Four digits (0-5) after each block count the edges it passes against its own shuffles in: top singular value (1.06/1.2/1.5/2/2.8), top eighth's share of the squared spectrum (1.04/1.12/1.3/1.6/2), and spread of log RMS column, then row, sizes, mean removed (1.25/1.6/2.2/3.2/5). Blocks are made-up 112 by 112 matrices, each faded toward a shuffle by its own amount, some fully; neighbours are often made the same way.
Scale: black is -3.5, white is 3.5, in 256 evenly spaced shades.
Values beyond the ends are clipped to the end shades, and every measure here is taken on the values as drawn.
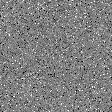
0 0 0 0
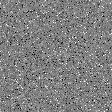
0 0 0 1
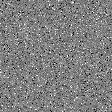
0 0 0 0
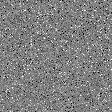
0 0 0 0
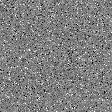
2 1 0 0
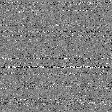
2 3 0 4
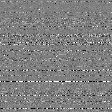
3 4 0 4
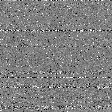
2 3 0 3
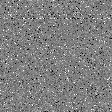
2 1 0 1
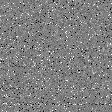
1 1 0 1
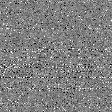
2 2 0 3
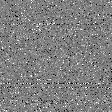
2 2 0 2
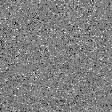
1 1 0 1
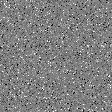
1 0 0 0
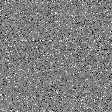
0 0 0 1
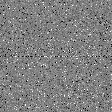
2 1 0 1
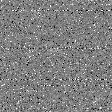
2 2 0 2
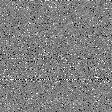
2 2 0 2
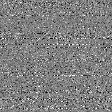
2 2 0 3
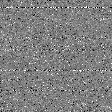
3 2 0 3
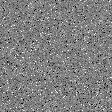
0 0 0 0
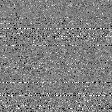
2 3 0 4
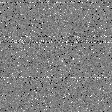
2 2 0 2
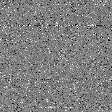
2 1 0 2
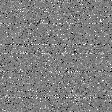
2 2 0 2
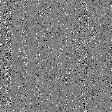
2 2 3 0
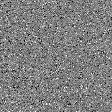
3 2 0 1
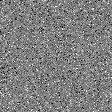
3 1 0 0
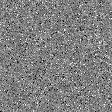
1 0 0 0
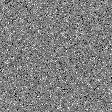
1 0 0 0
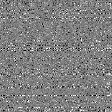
4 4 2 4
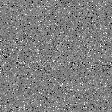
3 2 0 2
